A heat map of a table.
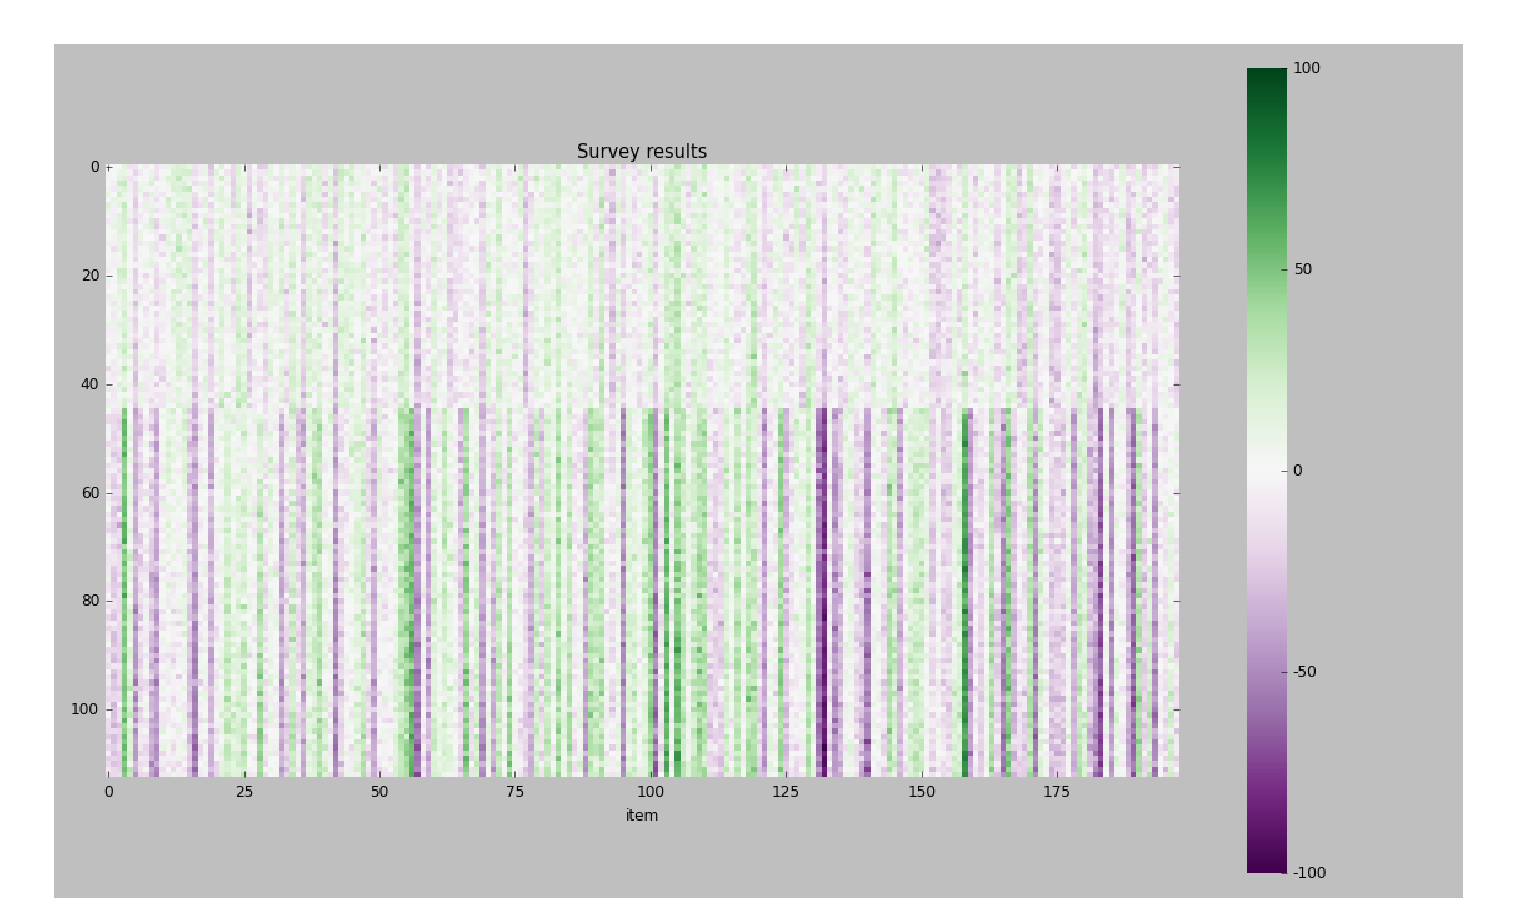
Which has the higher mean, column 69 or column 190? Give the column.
190
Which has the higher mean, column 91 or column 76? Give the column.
91
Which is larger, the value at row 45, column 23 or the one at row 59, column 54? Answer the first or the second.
the second
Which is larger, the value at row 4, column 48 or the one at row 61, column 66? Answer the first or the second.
the second
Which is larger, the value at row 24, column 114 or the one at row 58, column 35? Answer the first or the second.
the first
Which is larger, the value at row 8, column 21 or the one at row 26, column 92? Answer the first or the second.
the first
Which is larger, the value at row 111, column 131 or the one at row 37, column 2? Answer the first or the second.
the second
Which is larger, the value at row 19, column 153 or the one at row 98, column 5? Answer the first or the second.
the first
